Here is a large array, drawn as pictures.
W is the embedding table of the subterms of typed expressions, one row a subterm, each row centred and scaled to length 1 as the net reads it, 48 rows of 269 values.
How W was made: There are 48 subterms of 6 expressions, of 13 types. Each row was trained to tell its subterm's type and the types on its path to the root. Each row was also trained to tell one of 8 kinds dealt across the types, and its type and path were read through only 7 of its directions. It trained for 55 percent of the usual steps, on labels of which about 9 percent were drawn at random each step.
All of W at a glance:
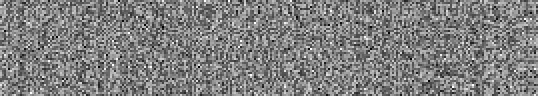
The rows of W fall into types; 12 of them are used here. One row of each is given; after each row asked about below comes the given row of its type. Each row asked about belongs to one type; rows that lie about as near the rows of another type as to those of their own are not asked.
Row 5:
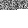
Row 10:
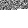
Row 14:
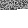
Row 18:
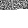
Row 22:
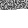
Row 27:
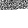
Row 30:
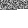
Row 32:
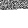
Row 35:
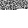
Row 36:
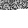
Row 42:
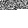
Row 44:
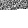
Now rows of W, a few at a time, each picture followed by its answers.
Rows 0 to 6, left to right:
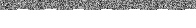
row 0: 10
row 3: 5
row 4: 27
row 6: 5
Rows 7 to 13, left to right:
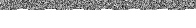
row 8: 30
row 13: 44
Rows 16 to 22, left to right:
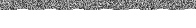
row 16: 14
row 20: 22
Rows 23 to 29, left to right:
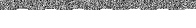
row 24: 30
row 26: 36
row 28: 35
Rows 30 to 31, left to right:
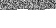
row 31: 35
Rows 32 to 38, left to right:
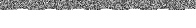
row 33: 44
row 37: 36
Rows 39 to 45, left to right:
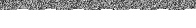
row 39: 22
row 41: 5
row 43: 27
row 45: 36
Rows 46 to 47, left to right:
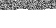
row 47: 27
